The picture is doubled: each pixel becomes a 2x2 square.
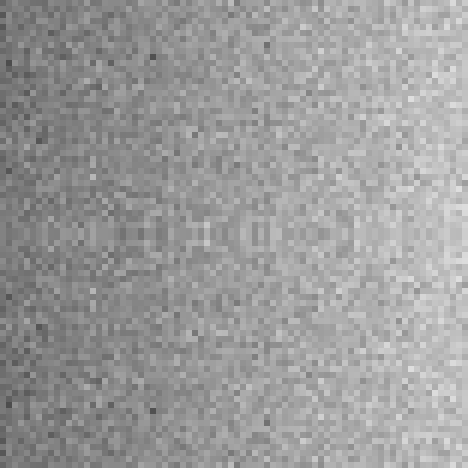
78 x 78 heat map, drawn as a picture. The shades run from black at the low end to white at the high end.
No regular stripes run through it. The top and bottom halves mirror each other. The field climbs toward the right. The texture is fine-grained noise.
